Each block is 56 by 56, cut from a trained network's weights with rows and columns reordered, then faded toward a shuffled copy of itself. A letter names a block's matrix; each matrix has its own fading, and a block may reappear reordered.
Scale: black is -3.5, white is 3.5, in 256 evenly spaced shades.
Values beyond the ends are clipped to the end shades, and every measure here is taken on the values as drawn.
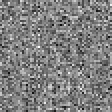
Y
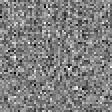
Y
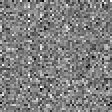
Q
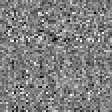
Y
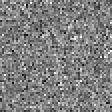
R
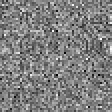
Q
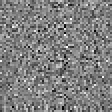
Y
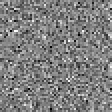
Y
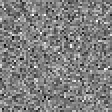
R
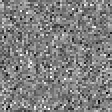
R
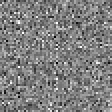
Q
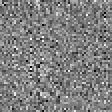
Q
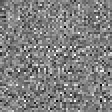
Y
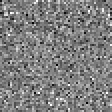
R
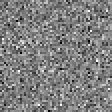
R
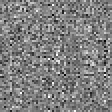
Q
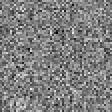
Y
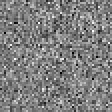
Q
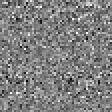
Y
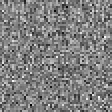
Y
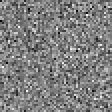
R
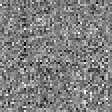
Q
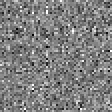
Q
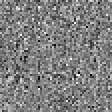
Q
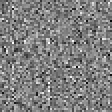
Q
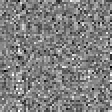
Q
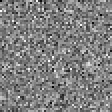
R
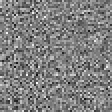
Y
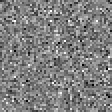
R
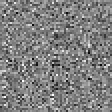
Q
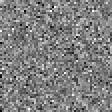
R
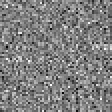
Q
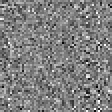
Q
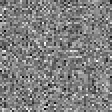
Q
